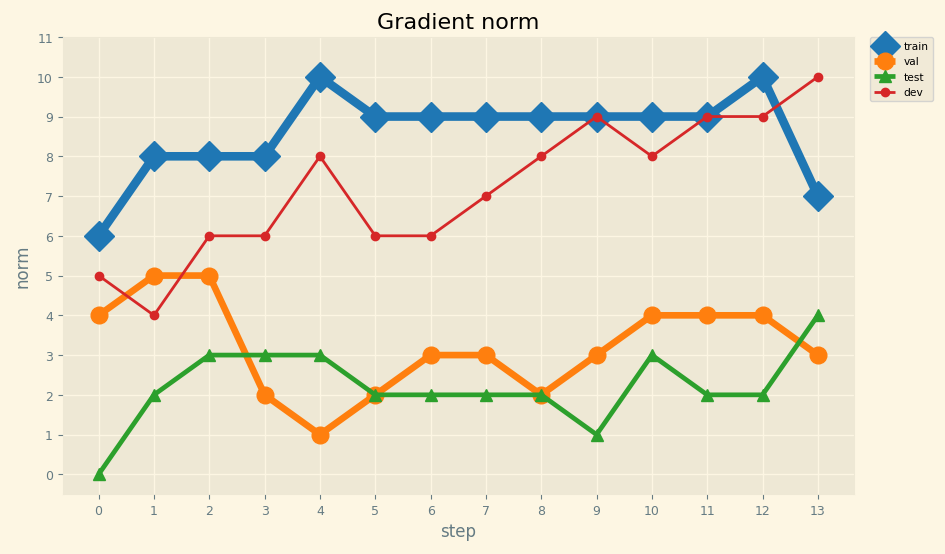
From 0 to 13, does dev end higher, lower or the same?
higher
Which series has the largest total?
train
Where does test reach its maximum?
13
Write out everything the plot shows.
Title: Gradient norm
x-axis: step, ticks 0 1 2 3 4 5 6 7 8 9 10 11 12 13
y-axis: norm, ticks 0 1 2 3 4 5 6 7 8 9 10 11
Legend: train, val, test, dev
Values:
train: 6 8 8 8 10 9 9 9 9 9 9 9 10 7
val: 4 5 5 2 1 2 3 3 2 3 4 4 4 3
test: 0 2 3 3 3 2 2 2 2 1 3 2 2 4
dev: 5 4 6 6 8 6 6 7 8 9 8 9 9 10
